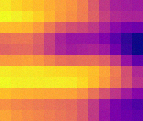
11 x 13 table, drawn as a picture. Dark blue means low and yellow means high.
Roughest part: middle right. Slope: up to the left. Mirror symmetry: none. Stripes: horizontal, repeating 2 times. Average level on the scale: 60%.
